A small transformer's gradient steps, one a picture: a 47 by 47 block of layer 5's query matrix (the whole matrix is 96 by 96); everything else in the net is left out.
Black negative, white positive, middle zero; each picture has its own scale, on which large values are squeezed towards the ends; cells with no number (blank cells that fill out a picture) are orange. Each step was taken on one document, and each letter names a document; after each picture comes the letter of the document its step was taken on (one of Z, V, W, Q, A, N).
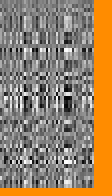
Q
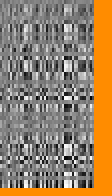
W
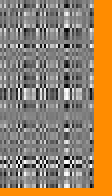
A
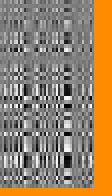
Q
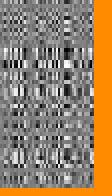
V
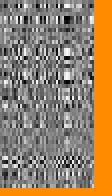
V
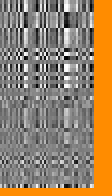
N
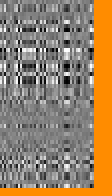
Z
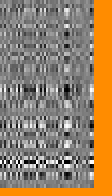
A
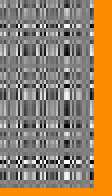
A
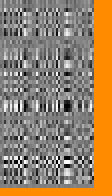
V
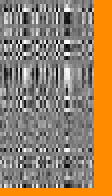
V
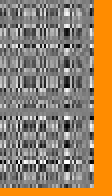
A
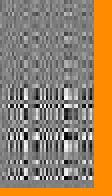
W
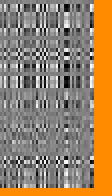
A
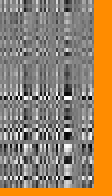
Q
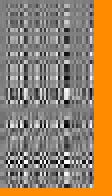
N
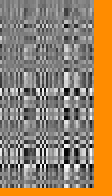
W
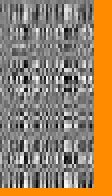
W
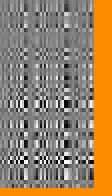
N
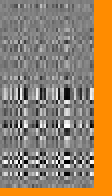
V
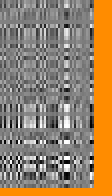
A
